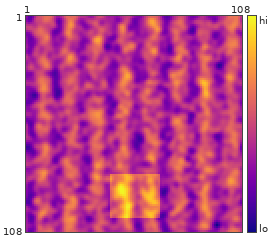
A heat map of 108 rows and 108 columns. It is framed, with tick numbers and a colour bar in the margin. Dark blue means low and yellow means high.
Stripes: upright, repeating 8 times. Ninth with the highest average: bottom middle. Slope: none. Odd patch: higher, in the bottom middle.
